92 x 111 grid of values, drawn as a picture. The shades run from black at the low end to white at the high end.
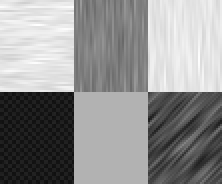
It is made of 2 by 3 panels. Panel 1,1: very high, streaked across, faint in contrast. Panel 1,2: middling, streaked downward, faint in contrast. Panel 1,3: very high, streaked downward, faint in contrast. Panel 2,1: very low, checkered, faint in contrast. Panel 2,2: high, flat. Panel 2,3: low, slanting up to the right.
